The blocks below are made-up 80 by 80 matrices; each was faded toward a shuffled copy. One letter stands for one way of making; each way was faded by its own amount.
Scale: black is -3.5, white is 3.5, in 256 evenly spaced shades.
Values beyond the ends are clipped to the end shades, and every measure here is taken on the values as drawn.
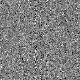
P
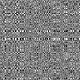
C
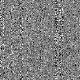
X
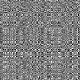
C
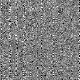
X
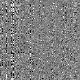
X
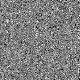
P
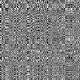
C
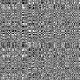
C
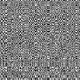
C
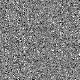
P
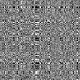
C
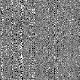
X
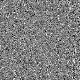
P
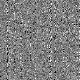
X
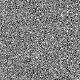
P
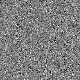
P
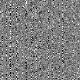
X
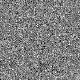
P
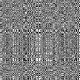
C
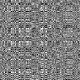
C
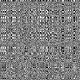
C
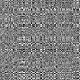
C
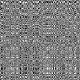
C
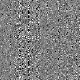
X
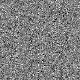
P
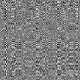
C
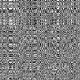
C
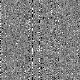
X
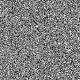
P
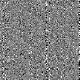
X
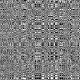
C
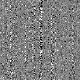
X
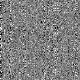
X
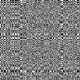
C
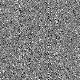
P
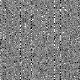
X
